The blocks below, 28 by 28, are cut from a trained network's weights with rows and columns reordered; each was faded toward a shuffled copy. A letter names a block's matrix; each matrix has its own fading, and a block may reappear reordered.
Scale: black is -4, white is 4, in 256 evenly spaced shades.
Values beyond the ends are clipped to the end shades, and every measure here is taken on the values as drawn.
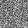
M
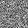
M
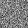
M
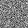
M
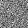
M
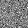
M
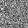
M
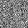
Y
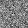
M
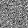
M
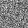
M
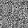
Y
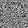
Y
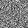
M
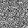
Y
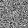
M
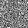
M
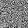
Y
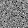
M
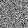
M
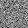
M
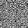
Y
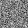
M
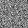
M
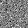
M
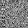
Y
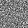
M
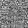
Y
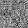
Y
